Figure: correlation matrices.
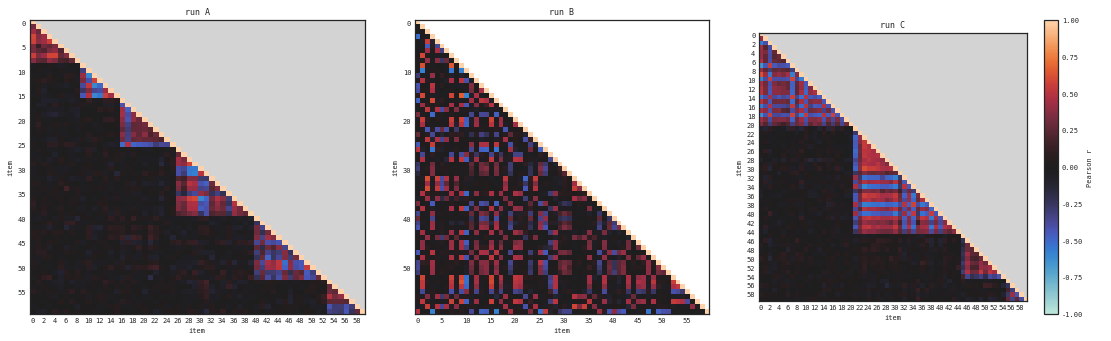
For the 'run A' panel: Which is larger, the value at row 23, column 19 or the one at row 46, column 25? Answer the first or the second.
the first
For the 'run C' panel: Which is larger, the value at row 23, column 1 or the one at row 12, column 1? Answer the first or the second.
the second
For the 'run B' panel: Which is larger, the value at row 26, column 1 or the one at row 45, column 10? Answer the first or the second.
the first
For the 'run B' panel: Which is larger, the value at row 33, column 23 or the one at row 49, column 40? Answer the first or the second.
the first
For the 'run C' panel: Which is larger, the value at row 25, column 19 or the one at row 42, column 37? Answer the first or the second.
the second
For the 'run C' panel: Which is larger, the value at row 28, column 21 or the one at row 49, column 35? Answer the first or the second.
the second
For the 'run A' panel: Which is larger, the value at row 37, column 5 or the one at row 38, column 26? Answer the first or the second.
the second
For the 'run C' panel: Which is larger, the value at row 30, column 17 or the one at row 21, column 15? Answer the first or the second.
the first
